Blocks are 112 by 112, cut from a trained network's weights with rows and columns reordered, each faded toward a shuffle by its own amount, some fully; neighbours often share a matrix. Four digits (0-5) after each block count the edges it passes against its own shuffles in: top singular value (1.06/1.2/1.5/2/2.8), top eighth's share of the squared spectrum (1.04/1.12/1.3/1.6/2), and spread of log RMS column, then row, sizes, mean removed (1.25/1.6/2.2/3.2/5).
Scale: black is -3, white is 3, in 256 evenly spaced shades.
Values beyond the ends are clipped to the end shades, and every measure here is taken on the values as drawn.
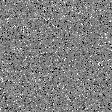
0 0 0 0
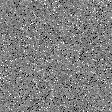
0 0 0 0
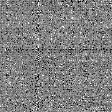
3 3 3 1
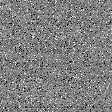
1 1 1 0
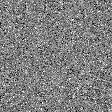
0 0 0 0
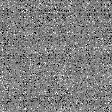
3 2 2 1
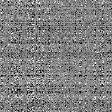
4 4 4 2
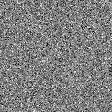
2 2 0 0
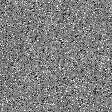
0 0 0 0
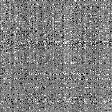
3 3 0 4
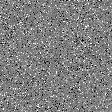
0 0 0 0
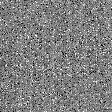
2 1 0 1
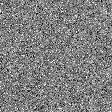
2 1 0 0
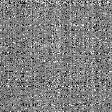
3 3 1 4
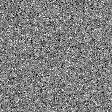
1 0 0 0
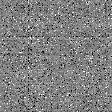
2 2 2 0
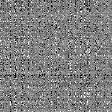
3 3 4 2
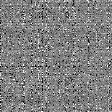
3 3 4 1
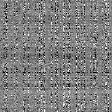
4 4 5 2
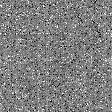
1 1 0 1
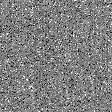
1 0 0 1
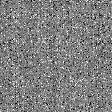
2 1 0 2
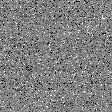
2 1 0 0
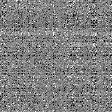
3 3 3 1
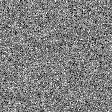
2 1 0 0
